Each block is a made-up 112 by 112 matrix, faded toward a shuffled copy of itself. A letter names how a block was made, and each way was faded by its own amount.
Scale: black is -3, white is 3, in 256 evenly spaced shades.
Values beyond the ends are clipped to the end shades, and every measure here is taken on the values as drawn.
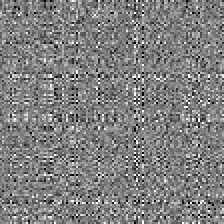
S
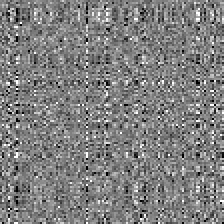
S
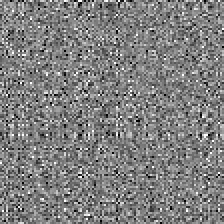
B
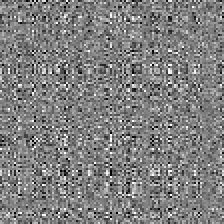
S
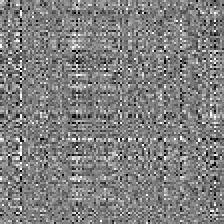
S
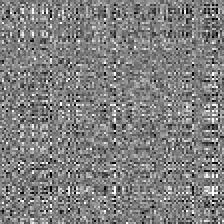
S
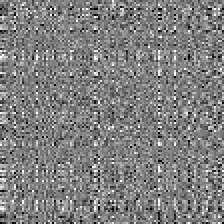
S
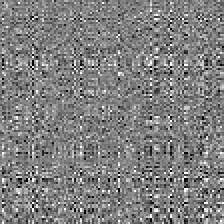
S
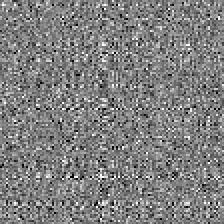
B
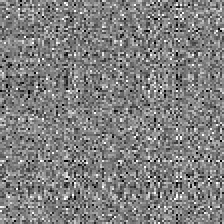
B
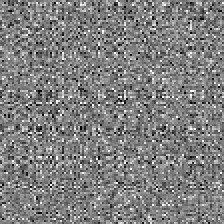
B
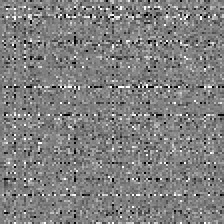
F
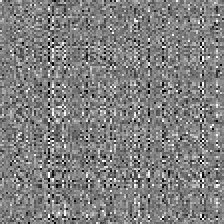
S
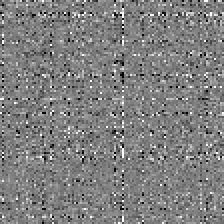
F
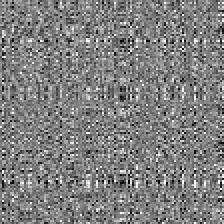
S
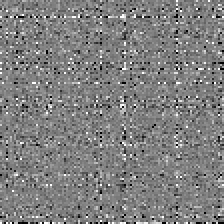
F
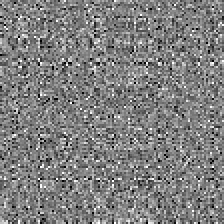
B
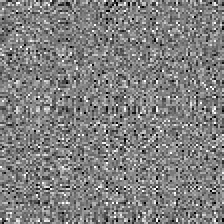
B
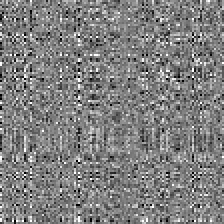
S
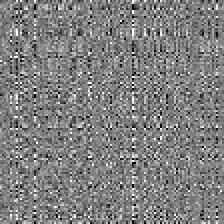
S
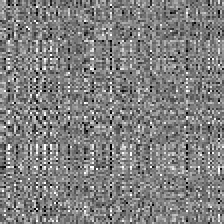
S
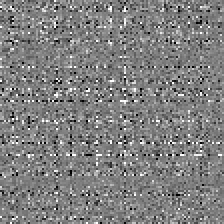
F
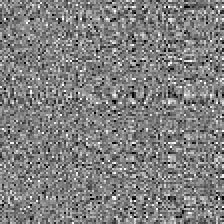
B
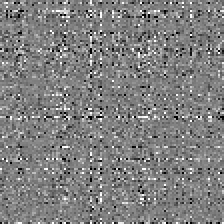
F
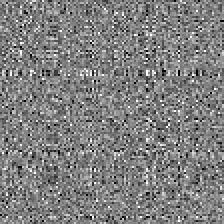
B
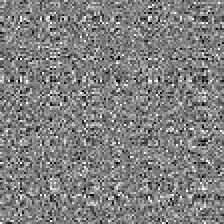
B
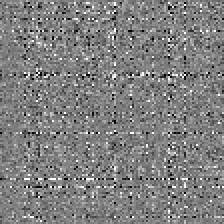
F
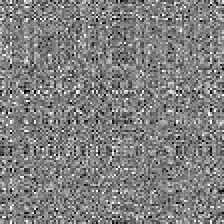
B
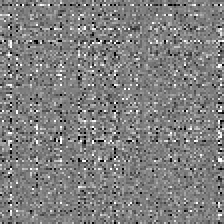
F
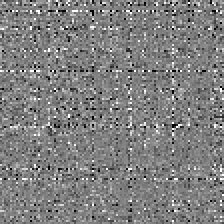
F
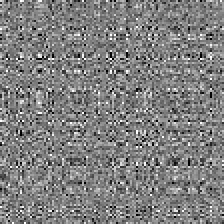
S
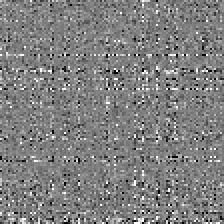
F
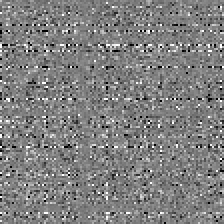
F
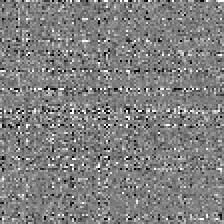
F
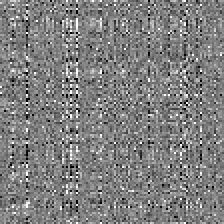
S
